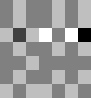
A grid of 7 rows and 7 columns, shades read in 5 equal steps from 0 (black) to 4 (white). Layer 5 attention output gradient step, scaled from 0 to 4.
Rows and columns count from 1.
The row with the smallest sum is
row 5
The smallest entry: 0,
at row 3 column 7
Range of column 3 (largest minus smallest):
1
